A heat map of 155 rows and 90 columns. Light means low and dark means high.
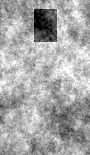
Slope: none. Odd patch: higher, in the top middle. Histogram: skewed, a long tail of high values. Stripes: none. Ninth with the lowest average: middle right. Ninth with the highest average: top middle.
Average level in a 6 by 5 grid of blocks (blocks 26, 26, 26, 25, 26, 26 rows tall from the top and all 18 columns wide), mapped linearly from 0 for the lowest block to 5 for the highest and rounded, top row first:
2 3 5 2 1
1 2 4 1 2
1 1 1 0 0
1 1 1 2 1
2 1 2 4 3
2 2 2 3 3
